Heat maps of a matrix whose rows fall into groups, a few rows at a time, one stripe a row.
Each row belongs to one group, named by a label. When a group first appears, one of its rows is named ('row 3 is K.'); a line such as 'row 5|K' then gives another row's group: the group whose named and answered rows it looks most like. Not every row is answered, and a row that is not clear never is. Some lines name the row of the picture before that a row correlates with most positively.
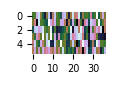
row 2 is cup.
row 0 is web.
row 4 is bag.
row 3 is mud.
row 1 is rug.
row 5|rug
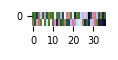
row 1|mud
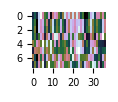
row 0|web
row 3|web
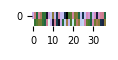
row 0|rug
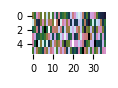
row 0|mud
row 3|bag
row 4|mud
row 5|rug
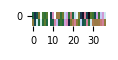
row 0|web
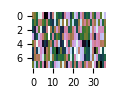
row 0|web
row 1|bag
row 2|web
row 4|web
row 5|cup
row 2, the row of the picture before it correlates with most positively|1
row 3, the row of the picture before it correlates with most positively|0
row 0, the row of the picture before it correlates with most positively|0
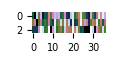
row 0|web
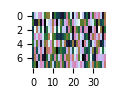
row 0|cup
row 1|mud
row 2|rug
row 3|cup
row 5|cup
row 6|web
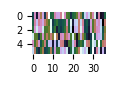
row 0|rug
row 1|cup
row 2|cup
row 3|bag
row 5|bag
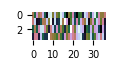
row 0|rug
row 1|bag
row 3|web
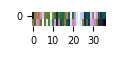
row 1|mud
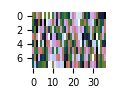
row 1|mud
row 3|web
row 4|rug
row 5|rug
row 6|rug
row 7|rug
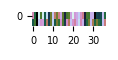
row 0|mud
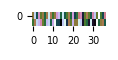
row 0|rug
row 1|web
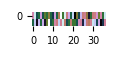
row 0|bag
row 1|rug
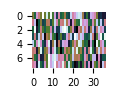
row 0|mud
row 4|web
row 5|web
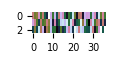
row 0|rug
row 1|bag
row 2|cup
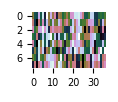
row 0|mud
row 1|mud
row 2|mud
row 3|mud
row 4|mud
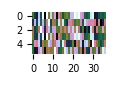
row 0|mud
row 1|rug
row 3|mud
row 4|rug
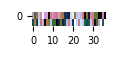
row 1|cup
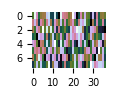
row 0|bag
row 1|bag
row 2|mud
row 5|rug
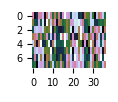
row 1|mud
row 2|cup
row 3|bag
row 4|web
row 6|cup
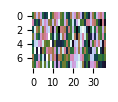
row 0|web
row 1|mud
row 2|bag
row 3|bag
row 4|cup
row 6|mud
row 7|mud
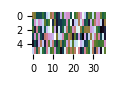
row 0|bag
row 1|cup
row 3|rug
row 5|web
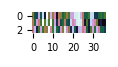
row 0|mud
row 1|mud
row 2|bag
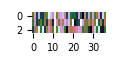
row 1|bag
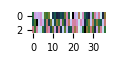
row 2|web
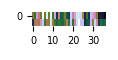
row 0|mud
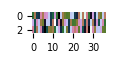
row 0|bag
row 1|web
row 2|web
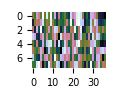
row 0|mud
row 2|web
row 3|bag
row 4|mud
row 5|web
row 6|bag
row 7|web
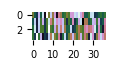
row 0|mud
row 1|rug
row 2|rug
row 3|web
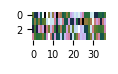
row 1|rug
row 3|bag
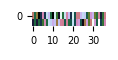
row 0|bag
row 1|rug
